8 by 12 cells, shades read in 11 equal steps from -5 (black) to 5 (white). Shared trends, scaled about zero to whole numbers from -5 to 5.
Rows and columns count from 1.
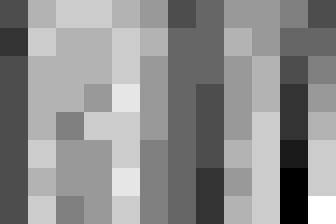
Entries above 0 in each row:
7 7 7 8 7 7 7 6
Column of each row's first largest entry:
3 2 5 5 4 2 5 12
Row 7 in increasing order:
-5 -3 -2 -1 0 1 1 1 2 3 3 4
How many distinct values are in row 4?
6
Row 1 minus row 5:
0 0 3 0 -1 0 -1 1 0 -2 3 -4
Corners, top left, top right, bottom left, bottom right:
-2 -2 -2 5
